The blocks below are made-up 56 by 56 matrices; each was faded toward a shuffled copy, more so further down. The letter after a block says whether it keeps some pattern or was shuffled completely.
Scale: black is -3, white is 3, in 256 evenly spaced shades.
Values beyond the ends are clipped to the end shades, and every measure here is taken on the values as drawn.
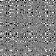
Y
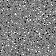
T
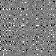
Y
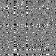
Y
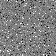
T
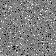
T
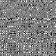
Y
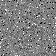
T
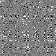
Y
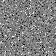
T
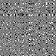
Y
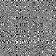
Y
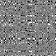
Y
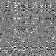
Y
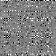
Y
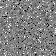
T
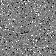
T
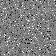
T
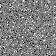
T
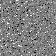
T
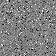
T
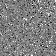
T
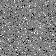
T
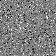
T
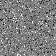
T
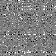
Y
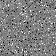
T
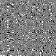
Y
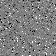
T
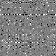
Y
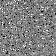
T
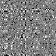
Y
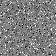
T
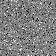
T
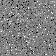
T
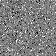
T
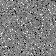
T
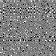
Y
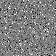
T
